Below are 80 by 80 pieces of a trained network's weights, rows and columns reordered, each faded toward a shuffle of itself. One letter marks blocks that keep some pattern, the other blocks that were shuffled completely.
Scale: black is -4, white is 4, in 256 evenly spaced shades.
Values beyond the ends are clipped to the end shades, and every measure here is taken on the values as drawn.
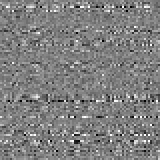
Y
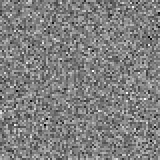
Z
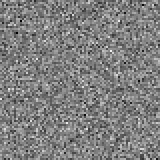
Z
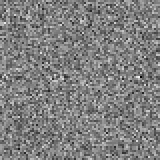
Y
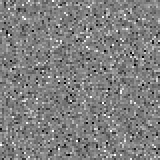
Z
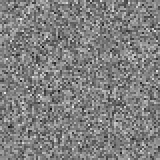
Z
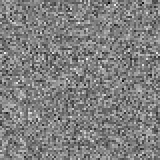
Y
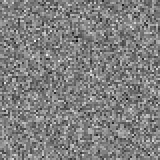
Z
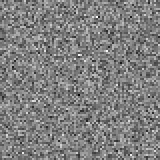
Z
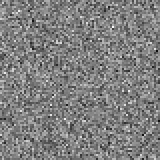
Z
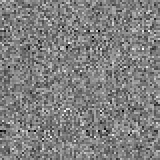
Y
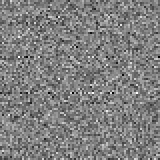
Y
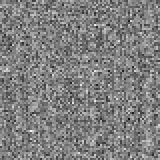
Y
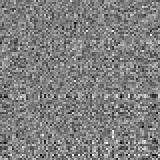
Y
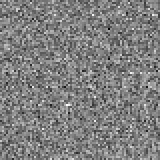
Y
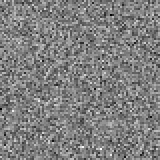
Z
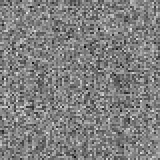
Y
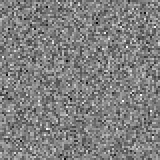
Z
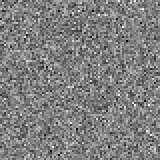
Z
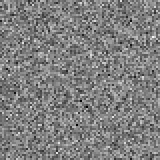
Z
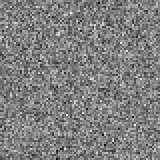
Z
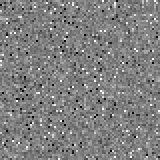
Z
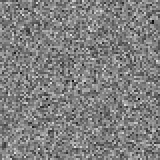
Z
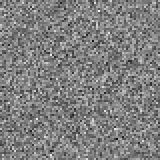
Z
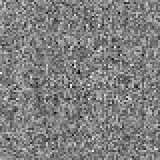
Y
